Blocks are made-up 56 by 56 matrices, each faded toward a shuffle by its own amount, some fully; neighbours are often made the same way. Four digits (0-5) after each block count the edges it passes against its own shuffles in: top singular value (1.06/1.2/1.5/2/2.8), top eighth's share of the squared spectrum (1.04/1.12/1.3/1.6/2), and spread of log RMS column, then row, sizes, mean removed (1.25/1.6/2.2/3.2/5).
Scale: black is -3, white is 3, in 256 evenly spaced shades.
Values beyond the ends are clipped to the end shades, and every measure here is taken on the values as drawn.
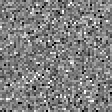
0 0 0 0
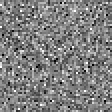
0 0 0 0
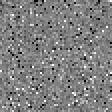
0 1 1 0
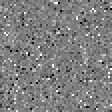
0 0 0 0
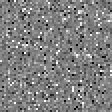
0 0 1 0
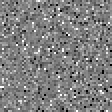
0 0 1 0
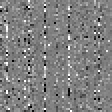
2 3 3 0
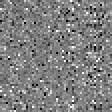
3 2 2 0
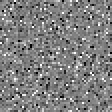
0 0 0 0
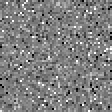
1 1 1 0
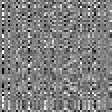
5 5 4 3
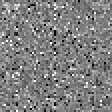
3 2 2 0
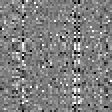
4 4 3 1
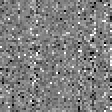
1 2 3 0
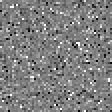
0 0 0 0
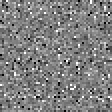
1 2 1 1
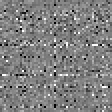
2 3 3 3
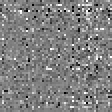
2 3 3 3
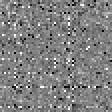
2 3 2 2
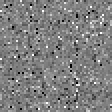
1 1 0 0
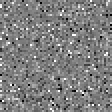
1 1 0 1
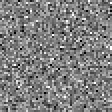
2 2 0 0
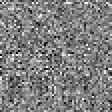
3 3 2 2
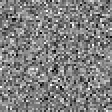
3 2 0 1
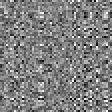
4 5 3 3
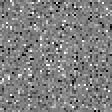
3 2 1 0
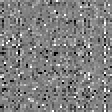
4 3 2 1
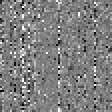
2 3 3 0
